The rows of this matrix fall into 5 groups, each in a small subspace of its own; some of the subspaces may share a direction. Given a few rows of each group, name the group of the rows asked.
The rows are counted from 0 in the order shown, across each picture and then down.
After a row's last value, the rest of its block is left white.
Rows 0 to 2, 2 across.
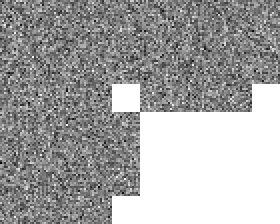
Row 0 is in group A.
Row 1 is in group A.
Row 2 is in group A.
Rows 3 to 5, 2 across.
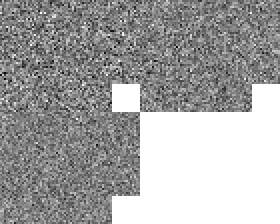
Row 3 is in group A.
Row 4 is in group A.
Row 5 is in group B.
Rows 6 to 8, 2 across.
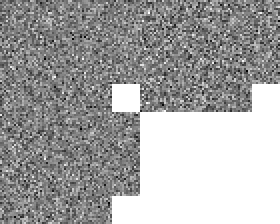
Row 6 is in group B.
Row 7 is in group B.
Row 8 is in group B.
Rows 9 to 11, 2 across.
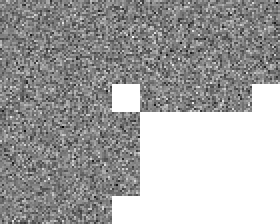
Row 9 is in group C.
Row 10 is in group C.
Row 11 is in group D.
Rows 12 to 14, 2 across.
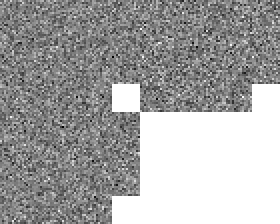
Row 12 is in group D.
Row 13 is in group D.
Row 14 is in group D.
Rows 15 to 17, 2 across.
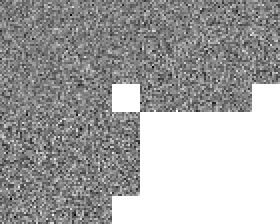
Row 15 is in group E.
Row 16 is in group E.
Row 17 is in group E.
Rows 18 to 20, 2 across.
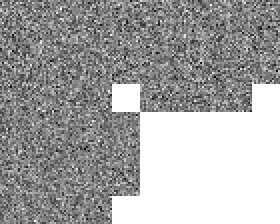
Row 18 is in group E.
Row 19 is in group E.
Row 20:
B
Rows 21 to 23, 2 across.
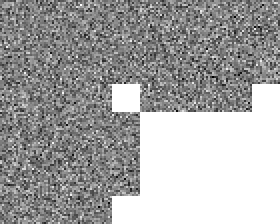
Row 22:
E
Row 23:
A
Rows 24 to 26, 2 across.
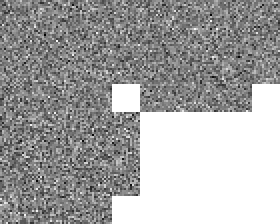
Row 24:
B
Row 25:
E
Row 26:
D
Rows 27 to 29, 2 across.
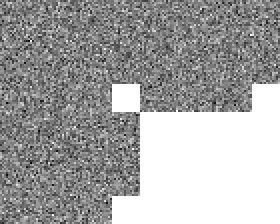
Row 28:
E
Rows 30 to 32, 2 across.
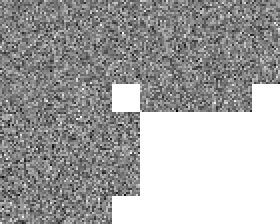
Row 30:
A
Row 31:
E
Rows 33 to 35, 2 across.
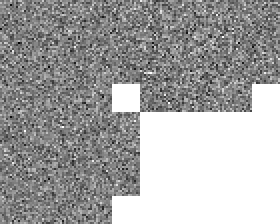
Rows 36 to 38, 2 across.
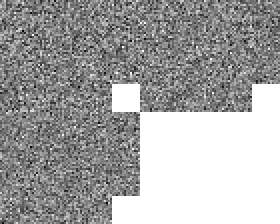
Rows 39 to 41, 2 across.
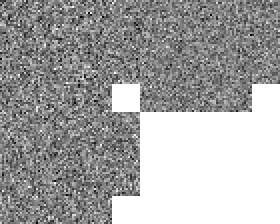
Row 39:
E
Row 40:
E
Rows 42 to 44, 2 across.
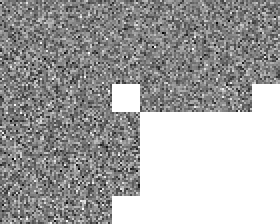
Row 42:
B
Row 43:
A
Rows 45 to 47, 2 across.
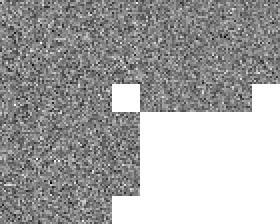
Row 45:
C
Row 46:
B
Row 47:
A
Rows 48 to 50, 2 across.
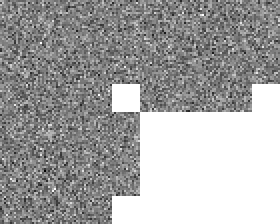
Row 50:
B
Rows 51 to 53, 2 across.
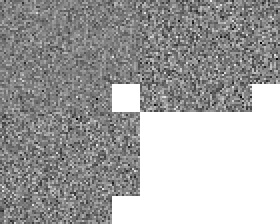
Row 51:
D
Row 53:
B
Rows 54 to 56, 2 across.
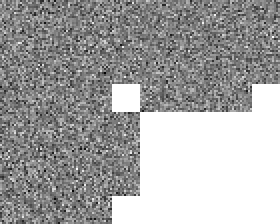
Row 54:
D
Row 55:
C
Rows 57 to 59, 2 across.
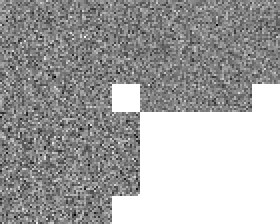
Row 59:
E
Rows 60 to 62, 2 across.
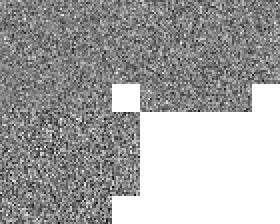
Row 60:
D
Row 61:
B
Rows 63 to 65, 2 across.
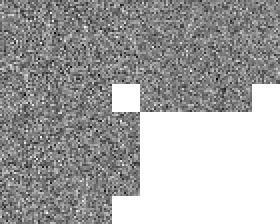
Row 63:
A
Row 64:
A
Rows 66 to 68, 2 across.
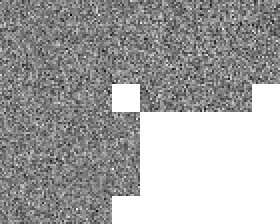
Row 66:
E
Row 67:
D
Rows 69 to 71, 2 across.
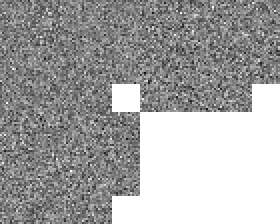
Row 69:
B
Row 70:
A
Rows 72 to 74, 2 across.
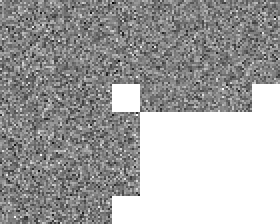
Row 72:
A
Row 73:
A
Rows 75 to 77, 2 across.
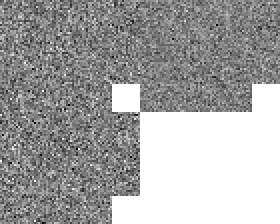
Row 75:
D
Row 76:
E
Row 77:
E
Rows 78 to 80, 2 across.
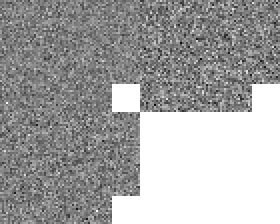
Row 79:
B
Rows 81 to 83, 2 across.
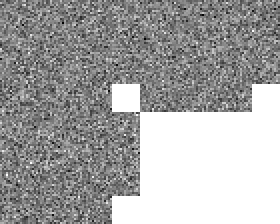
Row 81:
C
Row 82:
D
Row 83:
C
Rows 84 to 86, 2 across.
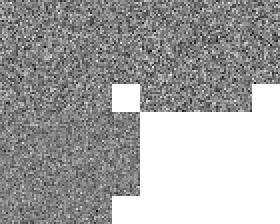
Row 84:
B
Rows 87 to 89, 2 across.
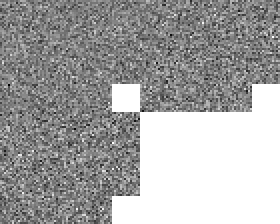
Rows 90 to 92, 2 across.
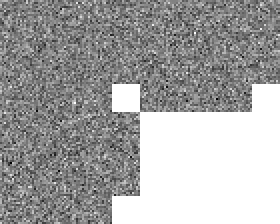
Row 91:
A
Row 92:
E
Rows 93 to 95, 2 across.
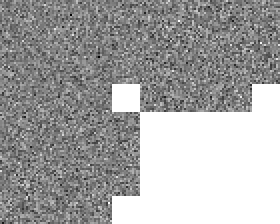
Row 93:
E
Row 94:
B
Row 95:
C
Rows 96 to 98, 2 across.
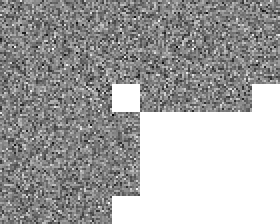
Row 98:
A
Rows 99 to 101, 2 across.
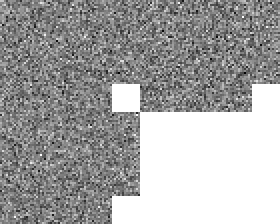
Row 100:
D
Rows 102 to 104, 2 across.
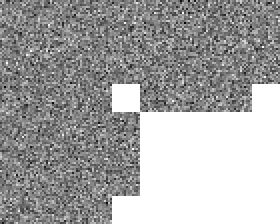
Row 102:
C
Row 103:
D
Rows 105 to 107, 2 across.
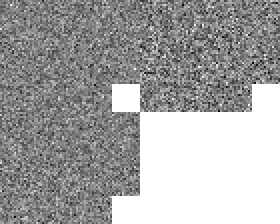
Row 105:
D
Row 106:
A
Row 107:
B
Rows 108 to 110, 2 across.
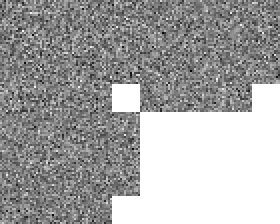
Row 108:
D
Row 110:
C
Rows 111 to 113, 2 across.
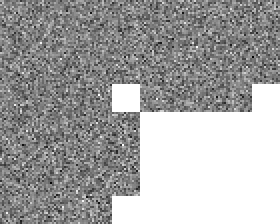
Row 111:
A
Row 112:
D
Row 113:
A
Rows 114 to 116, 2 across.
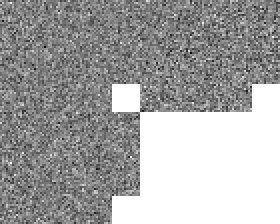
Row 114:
B
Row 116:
E
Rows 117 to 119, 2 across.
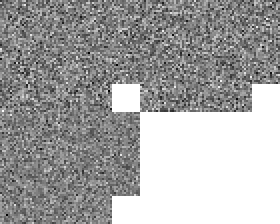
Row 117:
C
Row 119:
B
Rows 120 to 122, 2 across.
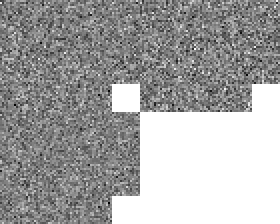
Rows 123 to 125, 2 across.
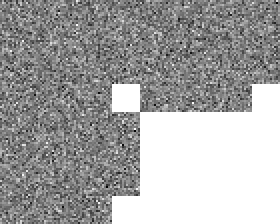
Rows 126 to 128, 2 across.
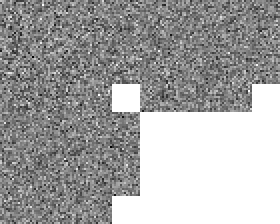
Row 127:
C
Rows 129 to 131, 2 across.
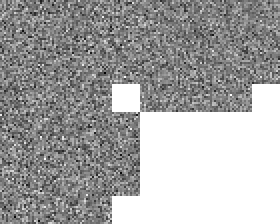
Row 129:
D
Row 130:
E
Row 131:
A
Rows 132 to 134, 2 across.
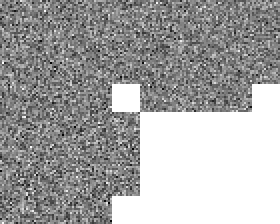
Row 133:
E
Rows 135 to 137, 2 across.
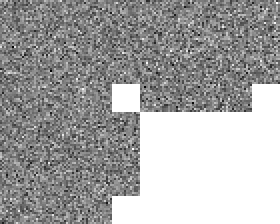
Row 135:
A
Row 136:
C
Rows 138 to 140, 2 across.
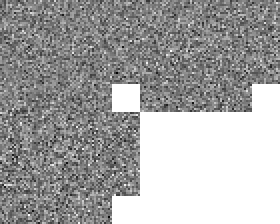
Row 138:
D
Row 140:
A
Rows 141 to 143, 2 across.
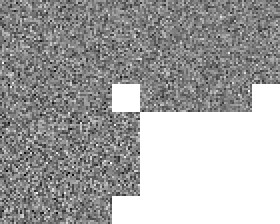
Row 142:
C
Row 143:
B
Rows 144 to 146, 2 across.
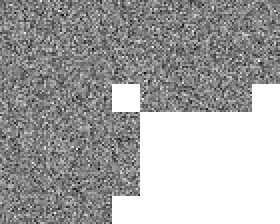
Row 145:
A
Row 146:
E
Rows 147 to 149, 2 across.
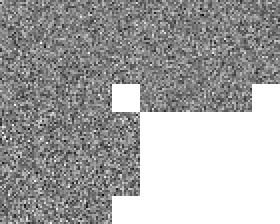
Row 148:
D
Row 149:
A
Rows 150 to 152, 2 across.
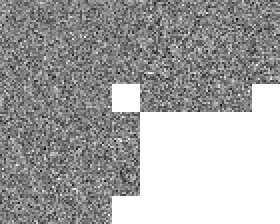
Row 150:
B
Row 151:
A
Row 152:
E
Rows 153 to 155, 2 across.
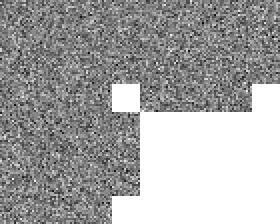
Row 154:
C
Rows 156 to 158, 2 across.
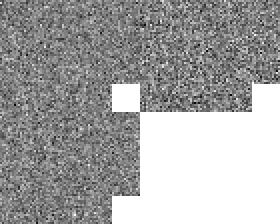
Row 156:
A
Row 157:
E
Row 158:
E
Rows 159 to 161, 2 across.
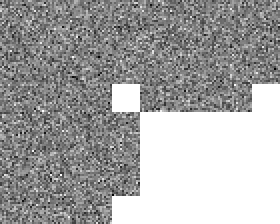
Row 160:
D
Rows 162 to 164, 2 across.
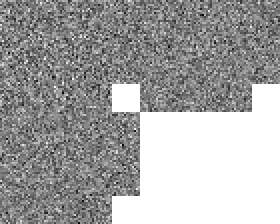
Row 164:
A
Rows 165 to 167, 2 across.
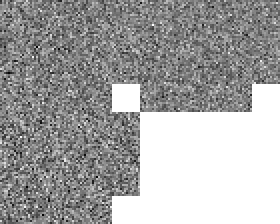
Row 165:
A
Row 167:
A
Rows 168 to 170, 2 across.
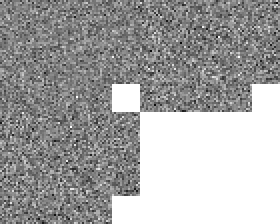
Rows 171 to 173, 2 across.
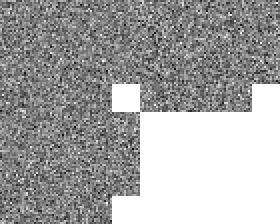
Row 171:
B
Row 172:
B
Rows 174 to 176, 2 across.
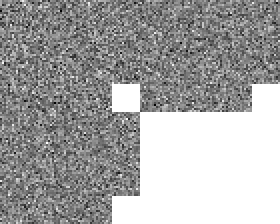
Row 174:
E
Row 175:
C
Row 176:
A
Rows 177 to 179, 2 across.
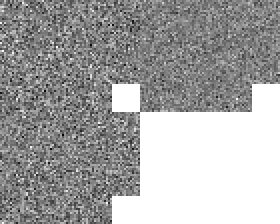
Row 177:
D
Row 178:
D
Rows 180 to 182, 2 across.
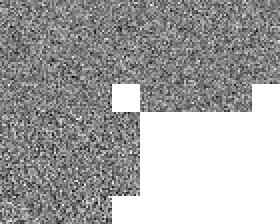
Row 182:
B
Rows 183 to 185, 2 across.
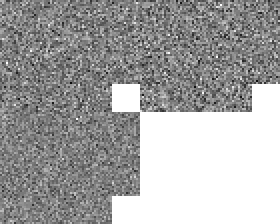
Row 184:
B
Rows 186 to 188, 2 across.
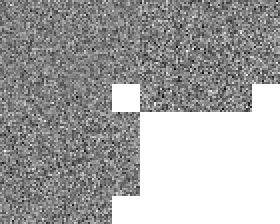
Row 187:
A
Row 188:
D
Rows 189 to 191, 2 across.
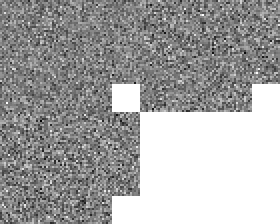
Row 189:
B
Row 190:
D
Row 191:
A
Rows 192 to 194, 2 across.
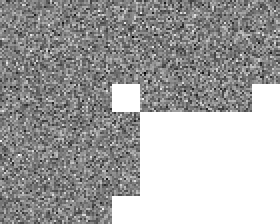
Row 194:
D
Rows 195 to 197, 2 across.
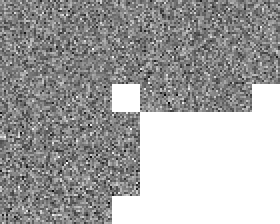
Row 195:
D
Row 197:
E
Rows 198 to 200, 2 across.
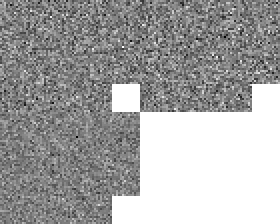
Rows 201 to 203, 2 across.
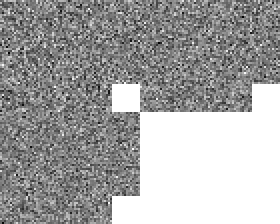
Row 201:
B
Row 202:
D
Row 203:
C
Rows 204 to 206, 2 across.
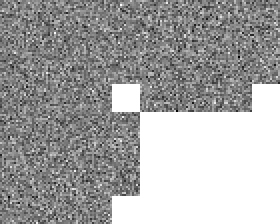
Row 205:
E
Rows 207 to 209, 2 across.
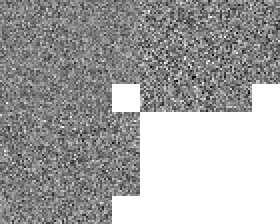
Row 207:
B
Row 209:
D
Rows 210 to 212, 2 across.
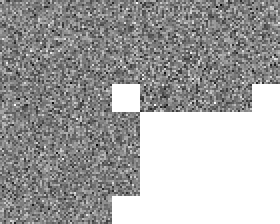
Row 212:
B
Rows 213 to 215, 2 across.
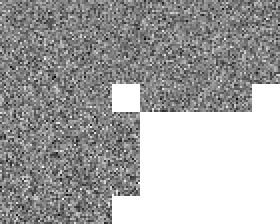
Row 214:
D
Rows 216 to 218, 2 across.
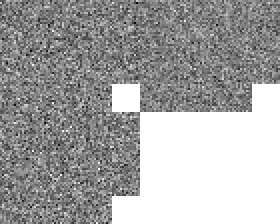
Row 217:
E
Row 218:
E
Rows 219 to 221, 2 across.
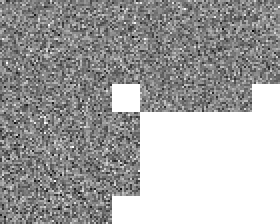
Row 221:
E
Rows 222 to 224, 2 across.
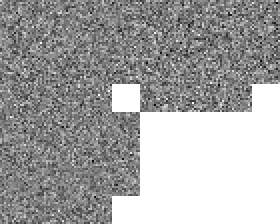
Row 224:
D
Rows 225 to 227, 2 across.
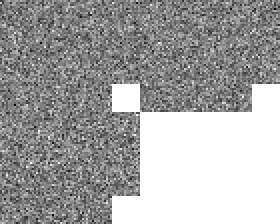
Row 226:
D
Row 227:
C
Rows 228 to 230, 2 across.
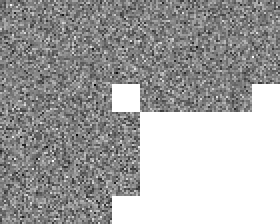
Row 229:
D
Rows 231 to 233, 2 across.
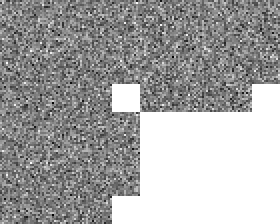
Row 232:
A
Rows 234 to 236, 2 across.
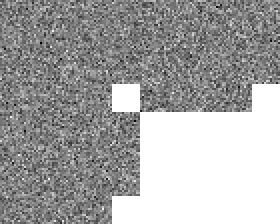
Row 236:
D
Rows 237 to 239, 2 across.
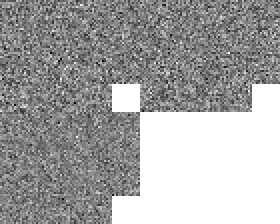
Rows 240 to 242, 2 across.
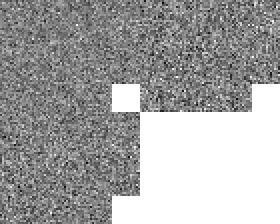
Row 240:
E
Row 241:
D
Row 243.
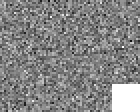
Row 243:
D
